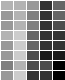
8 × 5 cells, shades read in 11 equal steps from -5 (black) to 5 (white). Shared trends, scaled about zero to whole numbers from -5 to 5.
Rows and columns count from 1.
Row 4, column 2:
3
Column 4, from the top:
-3 -3 -3 -3 -3 -4 -2 -3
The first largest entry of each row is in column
1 2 2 2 2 2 2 2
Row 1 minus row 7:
2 0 3 -1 4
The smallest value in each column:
0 2 -3 -4 -5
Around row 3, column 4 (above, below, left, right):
-3 -3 0 -2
